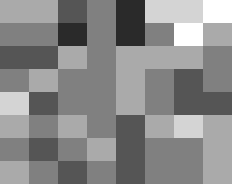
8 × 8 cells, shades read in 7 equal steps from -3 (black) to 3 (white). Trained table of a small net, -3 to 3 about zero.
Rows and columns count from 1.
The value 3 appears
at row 1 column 8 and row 2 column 7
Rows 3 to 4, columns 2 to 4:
-1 1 0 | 1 0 0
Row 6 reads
1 0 1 0 -1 1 2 1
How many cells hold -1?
12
